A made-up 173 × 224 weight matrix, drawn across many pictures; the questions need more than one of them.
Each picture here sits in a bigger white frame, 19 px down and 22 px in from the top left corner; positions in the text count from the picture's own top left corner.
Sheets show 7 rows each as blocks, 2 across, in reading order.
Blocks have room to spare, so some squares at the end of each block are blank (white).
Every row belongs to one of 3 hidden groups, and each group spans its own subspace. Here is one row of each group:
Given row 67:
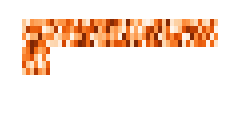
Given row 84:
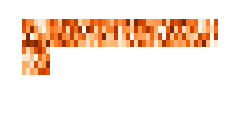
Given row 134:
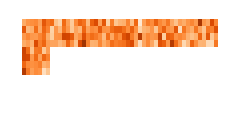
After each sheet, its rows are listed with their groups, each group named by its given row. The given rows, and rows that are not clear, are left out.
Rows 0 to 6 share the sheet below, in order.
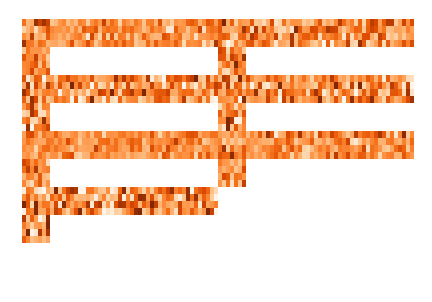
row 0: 84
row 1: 67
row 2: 134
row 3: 134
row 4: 67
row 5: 84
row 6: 84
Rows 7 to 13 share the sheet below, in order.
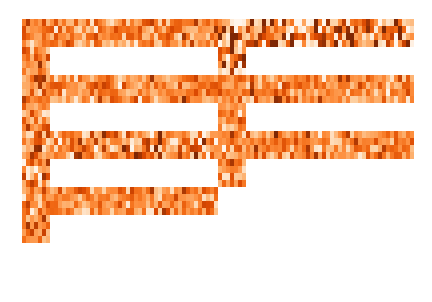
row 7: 67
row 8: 84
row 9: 84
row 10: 134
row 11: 67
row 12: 84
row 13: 67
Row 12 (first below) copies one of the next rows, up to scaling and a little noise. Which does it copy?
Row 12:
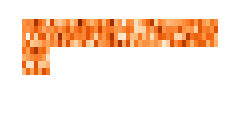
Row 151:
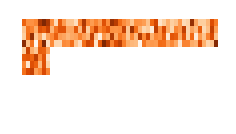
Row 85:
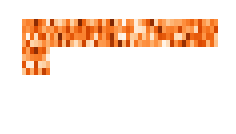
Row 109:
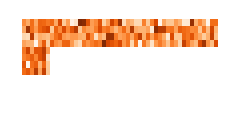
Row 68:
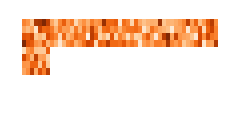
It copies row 85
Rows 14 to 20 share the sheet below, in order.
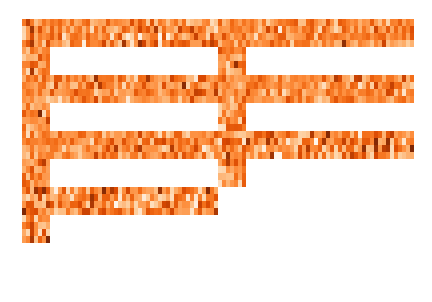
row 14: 134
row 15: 134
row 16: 134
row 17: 134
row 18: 84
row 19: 134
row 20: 84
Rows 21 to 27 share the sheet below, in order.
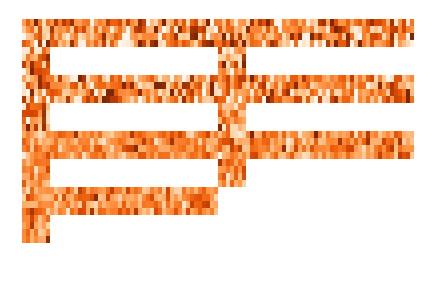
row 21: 134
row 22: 84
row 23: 84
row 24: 134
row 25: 84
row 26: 84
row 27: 67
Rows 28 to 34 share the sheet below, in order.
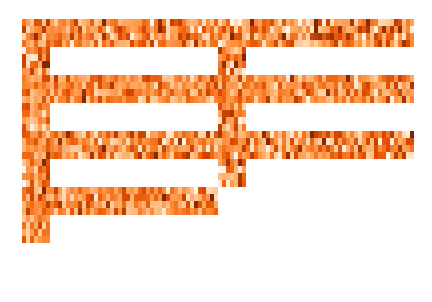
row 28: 67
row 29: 84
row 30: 134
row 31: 67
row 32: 134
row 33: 134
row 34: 134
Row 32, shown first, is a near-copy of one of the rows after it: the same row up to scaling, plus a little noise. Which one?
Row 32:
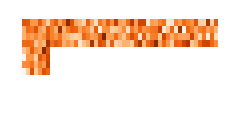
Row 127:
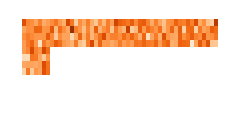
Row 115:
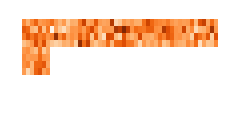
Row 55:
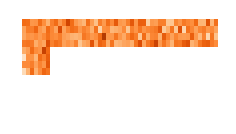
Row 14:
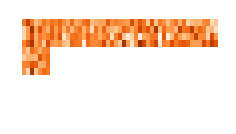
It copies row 55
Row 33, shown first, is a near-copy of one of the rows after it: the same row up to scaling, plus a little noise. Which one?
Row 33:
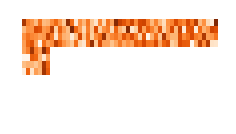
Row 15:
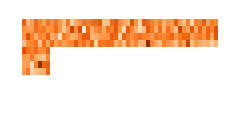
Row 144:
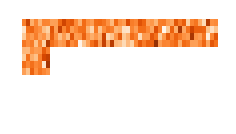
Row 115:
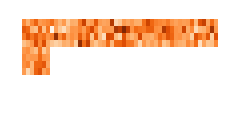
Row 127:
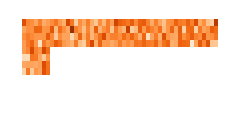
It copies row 127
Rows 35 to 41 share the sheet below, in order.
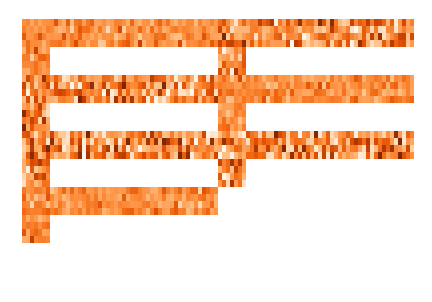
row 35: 84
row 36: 84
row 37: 134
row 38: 134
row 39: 134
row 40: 84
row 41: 134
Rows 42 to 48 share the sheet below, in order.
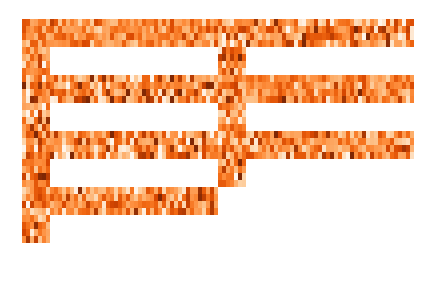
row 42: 67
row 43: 84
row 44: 67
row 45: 67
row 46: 134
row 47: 67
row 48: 84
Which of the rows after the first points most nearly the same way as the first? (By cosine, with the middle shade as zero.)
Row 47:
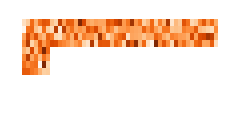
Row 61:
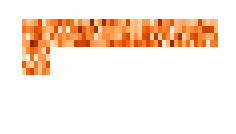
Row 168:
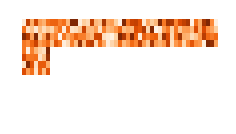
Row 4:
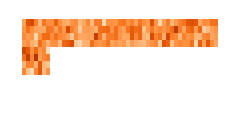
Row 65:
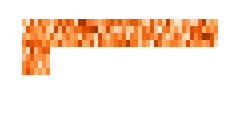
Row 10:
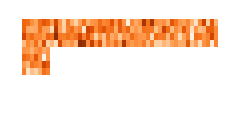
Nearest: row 65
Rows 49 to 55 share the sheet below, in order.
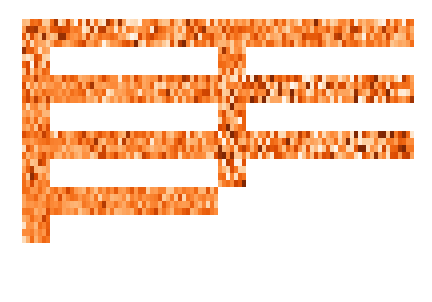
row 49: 84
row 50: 84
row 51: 84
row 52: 134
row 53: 84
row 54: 84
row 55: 134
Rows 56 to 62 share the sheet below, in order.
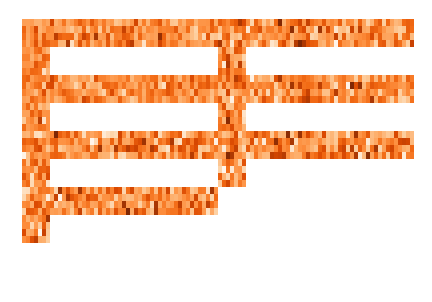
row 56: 134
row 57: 84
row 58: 67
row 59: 84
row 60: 84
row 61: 67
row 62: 67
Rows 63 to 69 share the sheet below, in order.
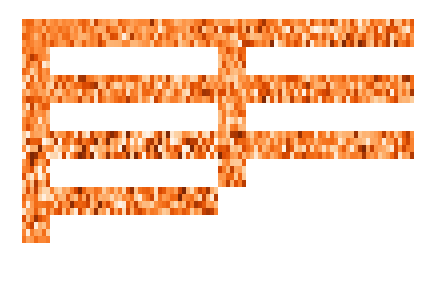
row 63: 67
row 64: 134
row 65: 67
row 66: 134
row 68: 84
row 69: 84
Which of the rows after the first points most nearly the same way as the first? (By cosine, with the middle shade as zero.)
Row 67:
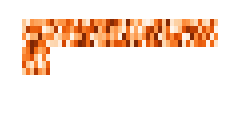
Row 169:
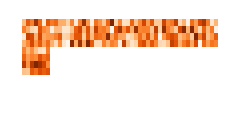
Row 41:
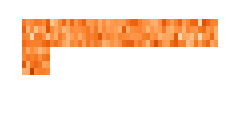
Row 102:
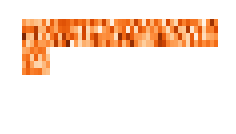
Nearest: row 169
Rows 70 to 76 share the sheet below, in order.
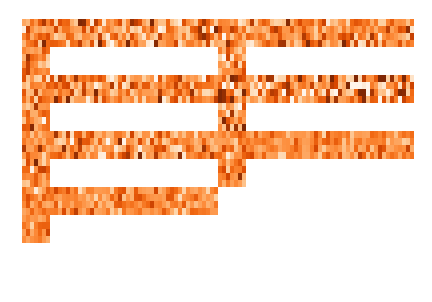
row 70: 67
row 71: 67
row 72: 134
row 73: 84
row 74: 84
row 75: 67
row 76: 84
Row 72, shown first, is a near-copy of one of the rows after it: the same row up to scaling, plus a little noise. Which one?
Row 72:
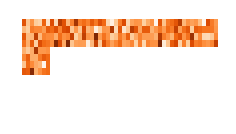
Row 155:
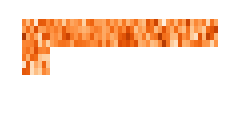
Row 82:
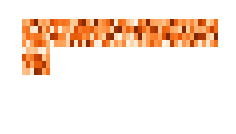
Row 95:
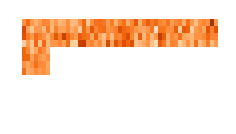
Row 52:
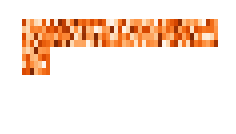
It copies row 52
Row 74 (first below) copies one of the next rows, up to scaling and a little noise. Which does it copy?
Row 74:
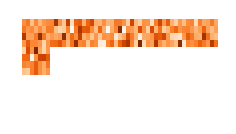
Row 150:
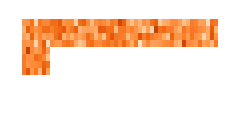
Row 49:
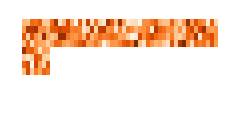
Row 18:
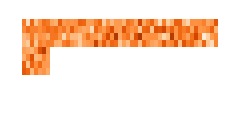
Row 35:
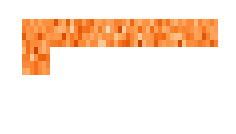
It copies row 35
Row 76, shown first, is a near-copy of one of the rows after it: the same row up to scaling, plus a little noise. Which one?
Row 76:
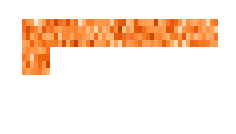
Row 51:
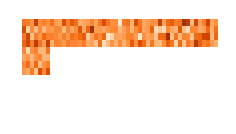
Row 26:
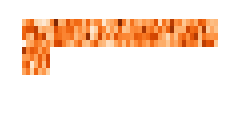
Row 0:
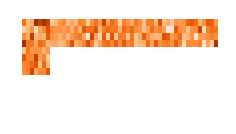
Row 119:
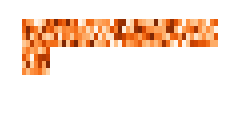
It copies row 119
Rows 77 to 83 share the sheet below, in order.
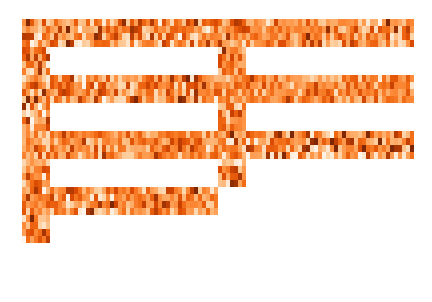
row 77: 67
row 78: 84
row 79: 84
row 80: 84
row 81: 134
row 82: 134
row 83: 134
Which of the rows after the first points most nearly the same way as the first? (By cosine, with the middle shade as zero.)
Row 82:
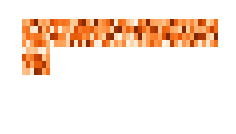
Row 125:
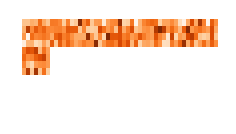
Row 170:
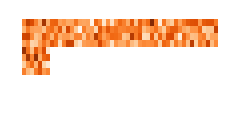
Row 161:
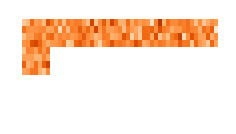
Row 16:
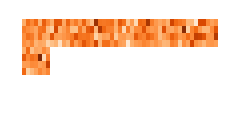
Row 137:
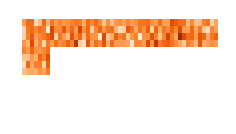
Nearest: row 16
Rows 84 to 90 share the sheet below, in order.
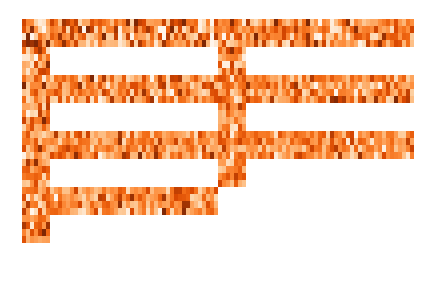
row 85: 84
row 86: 67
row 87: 134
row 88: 84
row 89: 84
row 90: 67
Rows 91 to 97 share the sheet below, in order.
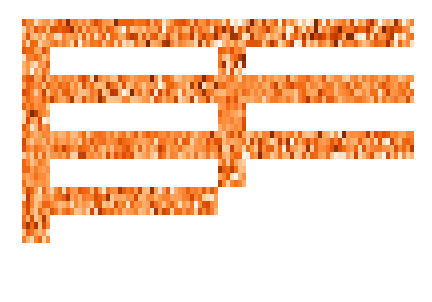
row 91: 134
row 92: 84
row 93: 67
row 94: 67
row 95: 134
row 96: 134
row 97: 67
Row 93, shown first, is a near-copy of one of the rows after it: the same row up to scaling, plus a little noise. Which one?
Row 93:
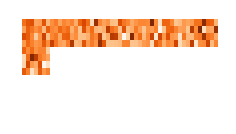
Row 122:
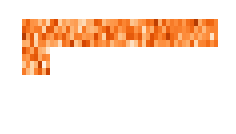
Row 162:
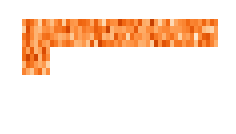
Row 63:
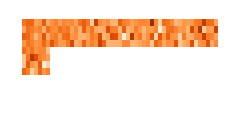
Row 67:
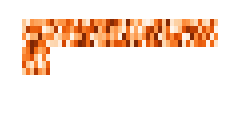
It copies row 63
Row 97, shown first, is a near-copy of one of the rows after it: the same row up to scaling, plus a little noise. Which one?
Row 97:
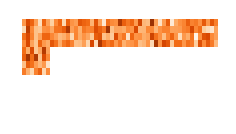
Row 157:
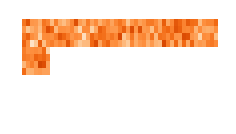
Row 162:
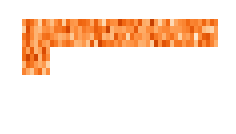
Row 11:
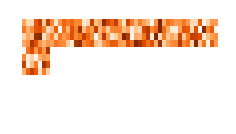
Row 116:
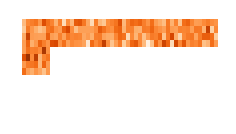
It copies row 162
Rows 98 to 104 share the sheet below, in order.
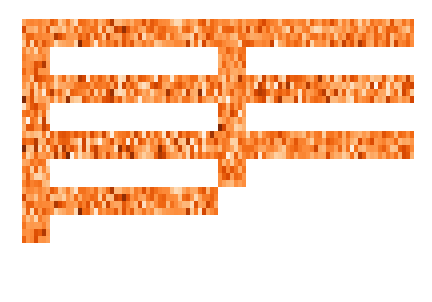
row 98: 134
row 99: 134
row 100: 84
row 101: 134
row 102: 134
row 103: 67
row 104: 134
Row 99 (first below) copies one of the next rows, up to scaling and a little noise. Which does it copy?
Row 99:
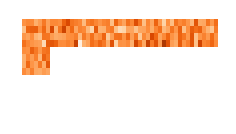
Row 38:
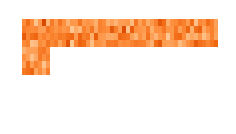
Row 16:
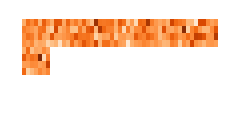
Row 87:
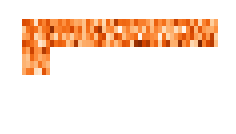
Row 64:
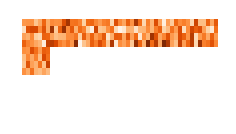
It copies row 64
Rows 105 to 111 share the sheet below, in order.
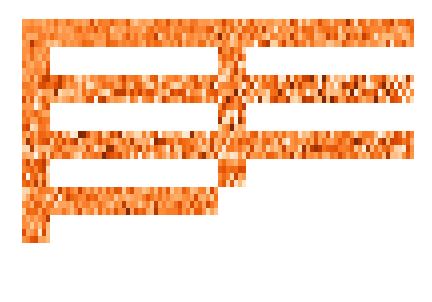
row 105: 67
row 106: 67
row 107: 84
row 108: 67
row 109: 84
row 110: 84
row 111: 67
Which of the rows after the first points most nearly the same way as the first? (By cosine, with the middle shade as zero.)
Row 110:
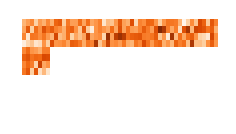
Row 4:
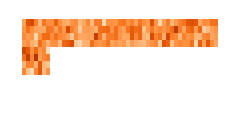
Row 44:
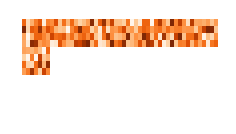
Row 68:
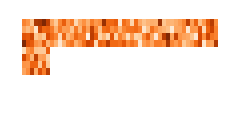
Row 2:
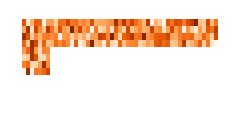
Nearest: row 4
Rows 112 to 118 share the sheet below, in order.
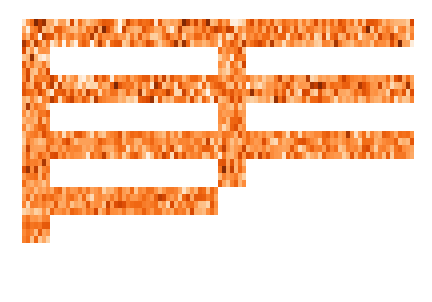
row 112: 84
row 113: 84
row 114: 67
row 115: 134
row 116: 67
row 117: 67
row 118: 84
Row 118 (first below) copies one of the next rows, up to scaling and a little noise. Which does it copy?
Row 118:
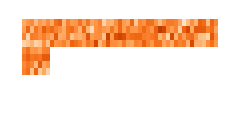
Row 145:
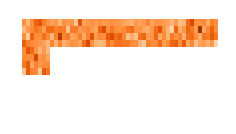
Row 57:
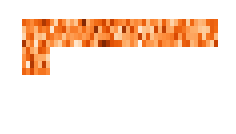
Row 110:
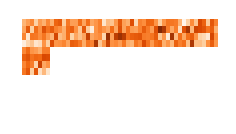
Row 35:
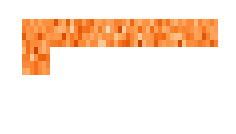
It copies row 110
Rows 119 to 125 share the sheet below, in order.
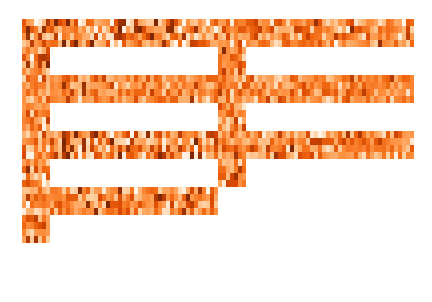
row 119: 84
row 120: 84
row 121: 134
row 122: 67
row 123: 134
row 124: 134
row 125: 84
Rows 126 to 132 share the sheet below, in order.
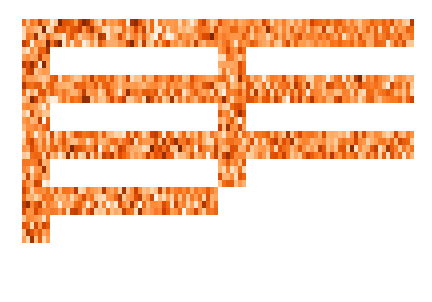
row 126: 67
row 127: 134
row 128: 67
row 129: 134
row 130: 134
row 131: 67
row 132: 84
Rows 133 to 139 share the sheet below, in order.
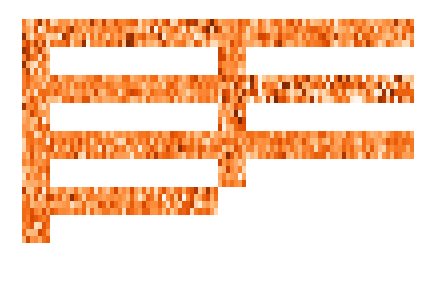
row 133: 134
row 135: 67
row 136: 134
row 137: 134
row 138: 67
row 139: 134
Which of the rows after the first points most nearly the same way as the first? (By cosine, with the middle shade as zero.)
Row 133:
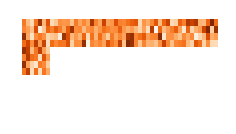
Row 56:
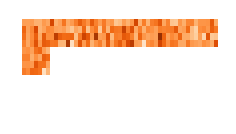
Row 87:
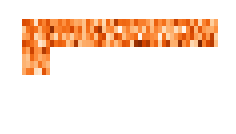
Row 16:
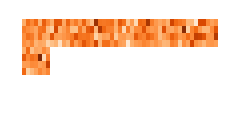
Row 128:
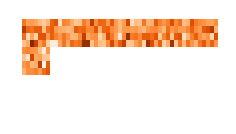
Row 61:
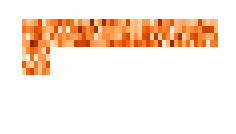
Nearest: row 56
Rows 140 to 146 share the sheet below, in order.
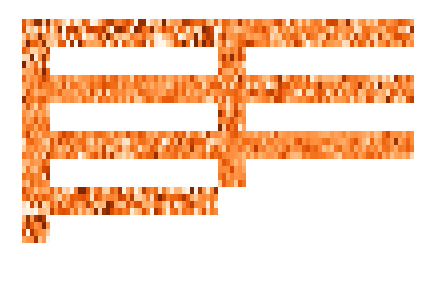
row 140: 134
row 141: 67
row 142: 84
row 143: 134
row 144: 134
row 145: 84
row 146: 84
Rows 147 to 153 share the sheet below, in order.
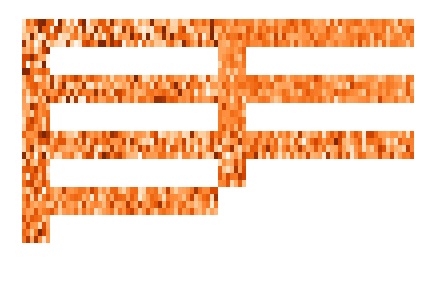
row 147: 84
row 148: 134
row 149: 134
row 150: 84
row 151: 84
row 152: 67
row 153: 134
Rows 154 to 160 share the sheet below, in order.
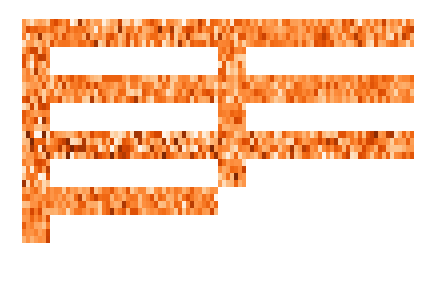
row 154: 84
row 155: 134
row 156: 67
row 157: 67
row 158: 134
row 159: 67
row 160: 67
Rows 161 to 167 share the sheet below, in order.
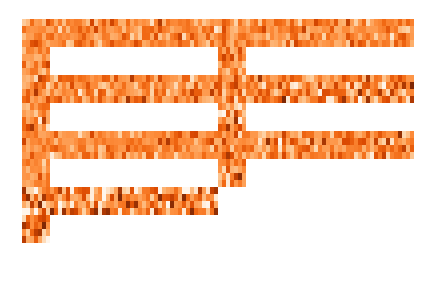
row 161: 67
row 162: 67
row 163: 67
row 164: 67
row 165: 67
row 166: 134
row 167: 84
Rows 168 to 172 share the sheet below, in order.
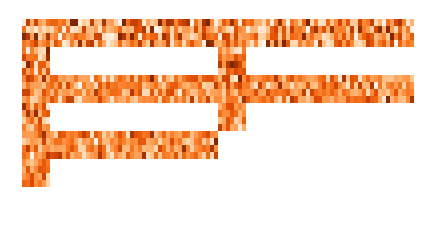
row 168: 84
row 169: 134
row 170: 67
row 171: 134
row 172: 67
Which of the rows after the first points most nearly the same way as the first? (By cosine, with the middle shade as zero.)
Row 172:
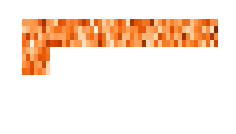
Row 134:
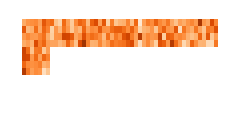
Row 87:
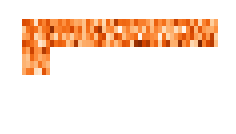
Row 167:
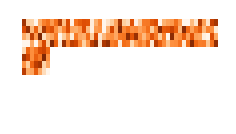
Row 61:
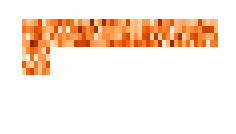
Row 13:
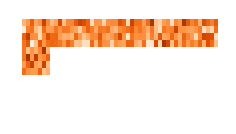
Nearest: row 13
